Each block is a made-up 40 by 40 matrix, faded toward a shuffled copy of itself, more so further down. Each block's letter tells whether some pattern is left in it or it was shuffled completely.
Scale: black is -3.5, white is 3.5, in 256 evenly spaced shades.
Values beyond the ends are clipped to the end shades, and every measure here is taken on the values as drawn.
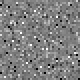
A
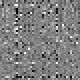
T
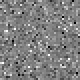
A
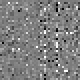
T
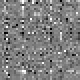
T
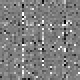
T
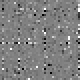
T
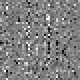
T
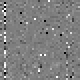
T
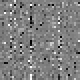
T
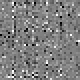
T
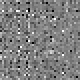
T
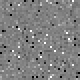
A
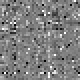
T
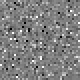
A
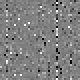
T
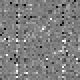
T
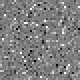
A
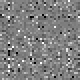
T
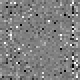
T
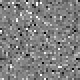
A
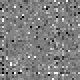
T
